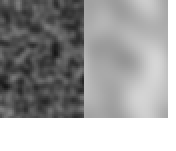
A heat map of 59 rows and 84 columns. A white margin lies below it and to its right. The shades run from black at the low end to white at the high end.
The table splits into one row of 2 panels. Panel 1,1: low, blotchy. Panel 1,2: high, smooth.
